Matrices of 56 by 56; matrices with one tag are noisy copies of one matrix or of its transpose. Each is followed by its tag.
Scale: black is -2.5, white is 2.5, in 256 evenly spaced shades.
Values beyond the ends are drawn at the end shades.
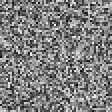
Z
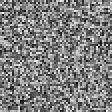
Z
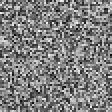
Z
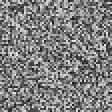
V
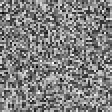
Z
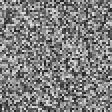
V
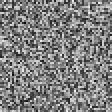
Z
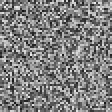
Z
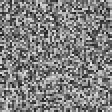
Z
